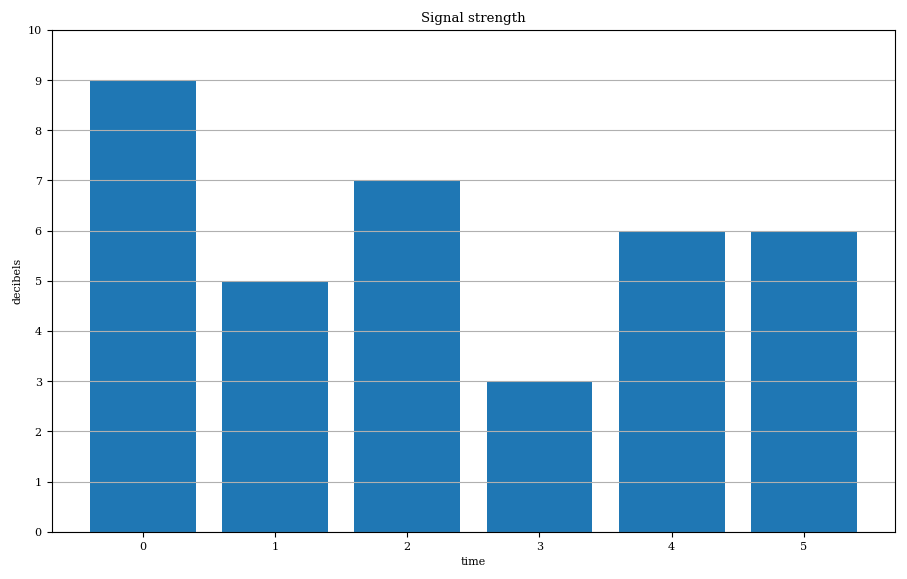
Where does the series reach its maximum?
0
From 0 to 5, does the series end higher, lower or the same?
lower
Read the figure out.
Title: Signal strength
x-axis: time, ticks 0 1 2 3 4 5
y-axis: decibels, ticks 0 1 2 3 4 5 6 7 8 9 10
Values:
9 5 7 3 6 6
